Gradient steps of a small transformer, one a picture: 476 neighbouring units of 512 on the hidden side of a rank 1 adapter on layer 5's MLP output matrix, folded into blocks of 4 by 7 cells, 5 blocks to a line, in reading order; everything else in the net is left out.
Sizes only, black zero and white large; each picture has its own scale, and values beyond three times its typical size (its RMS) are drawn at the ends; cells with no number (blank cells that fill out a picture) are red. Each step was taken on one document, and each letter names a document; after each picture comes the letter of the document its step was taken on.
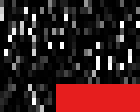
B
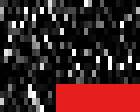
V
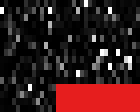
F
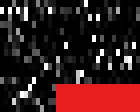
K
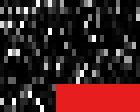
K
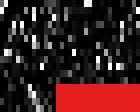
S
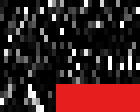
V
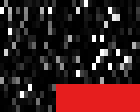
F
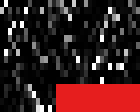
F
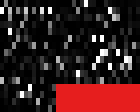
F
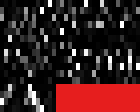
V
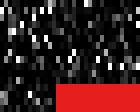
B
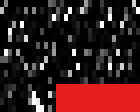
S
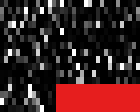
V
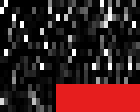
S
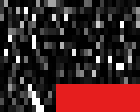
B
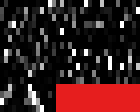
V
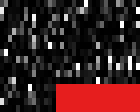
S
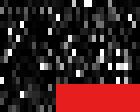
F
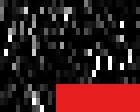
B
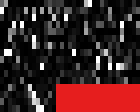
S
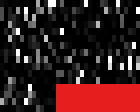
V
